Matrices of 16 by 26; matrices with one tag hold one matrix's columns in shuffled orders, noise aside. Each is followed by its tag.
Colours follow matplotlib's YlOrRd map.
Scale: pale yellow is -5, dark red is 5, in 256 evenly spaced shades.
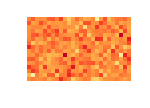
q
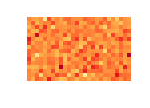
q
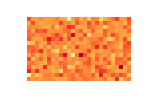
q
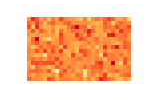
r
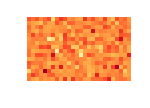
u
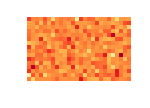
q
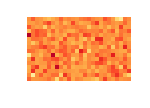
q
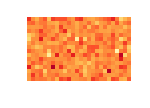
u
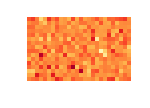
u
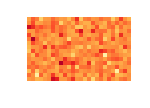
r
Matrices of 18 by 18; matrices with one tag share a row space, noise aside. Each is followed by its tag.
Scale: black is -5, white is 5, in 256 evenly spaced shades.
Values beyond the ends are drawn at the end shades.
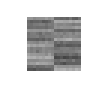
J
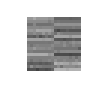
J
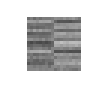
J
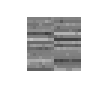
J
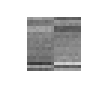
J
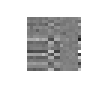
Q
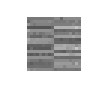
J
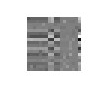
Q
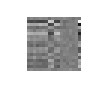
Q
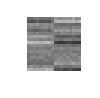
J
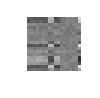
Q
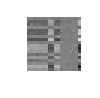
Q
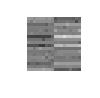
J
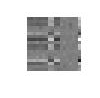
Q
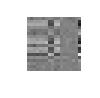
Q
